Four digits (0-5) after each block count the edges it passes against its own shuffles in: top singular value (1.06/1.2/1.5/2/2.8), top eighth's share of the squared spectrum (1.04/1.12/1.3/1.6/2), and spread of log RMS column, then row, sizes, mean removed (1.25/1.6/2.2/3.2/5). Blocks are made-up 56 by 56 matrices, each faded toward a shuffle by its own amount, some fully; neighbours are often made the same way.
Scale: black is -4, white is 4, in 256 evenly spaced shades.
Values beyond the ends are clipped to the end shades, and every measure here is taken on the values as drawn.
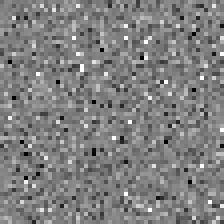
1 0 0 0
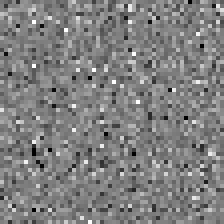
3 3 1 1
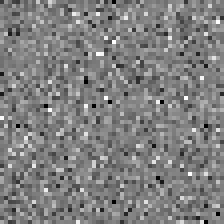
0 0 0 0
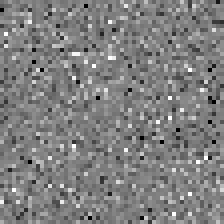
0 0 0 0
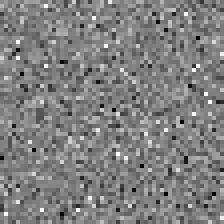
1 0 0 0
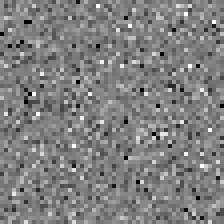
1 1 0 0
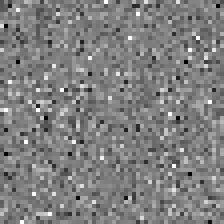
2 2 0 0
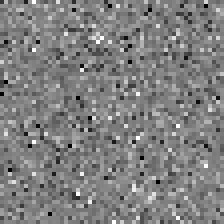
0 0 0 0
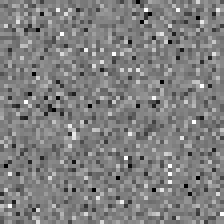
0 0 0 0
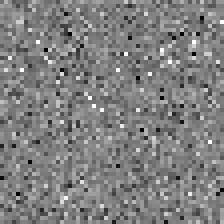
2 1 0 0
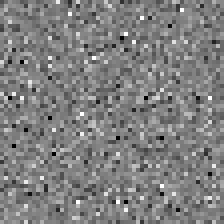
2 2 0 0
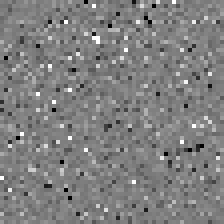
0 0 0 0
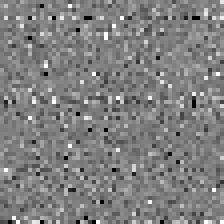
2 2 0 2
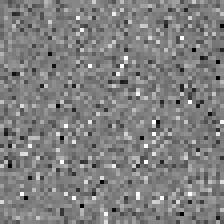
0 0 0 0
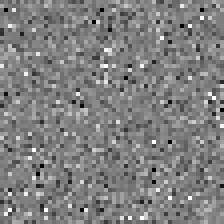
0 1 0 0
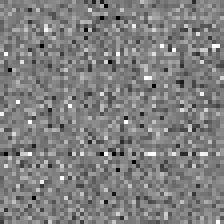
3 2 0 2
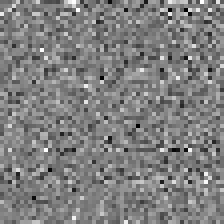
4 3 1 2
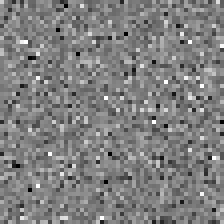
2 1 0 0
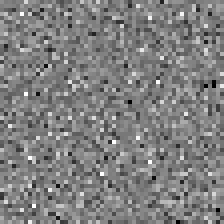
2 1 0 0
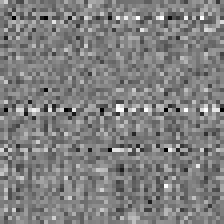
4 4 1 3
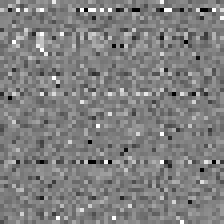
4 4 1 2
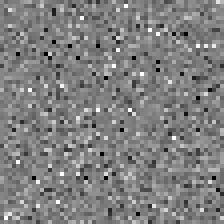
1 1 0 0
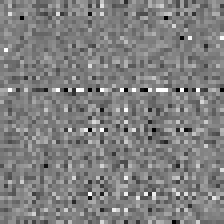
4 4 1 3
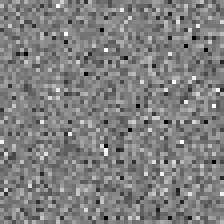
2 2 0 1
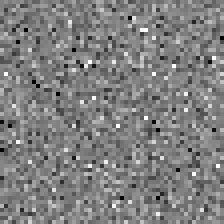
1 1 0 0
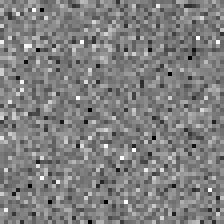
1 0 0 0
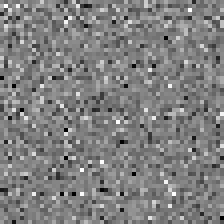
3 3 1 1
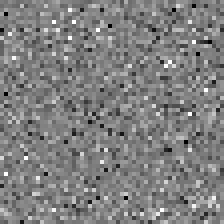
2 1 0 1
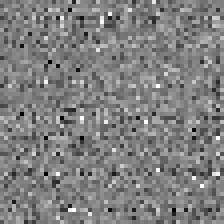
3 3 1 2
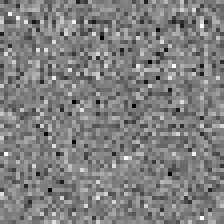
3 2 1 1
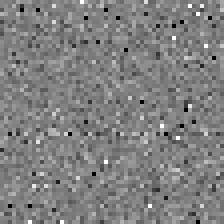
2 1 0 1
